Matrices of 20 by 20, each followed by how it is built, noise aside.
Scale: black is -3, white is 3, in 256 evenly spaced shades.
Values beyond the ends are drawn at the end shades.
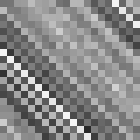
Toeplitz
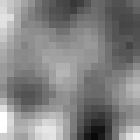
smooth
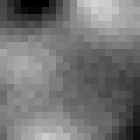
smooth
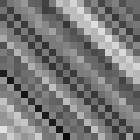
Toeplitz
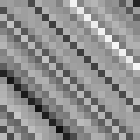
Toeplitz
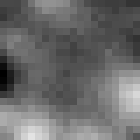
smooth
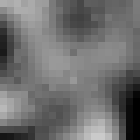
smooth
